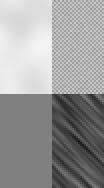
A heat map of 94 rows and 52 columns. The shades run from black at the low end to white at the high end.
It is made of 2 by 2 panels. Panel 1,1: very high, smooth, faint in contrast. Panel 1,2: high, checkered. Panel 2,1: middling, flat. Panel 2,2: low, slanting down to the right.
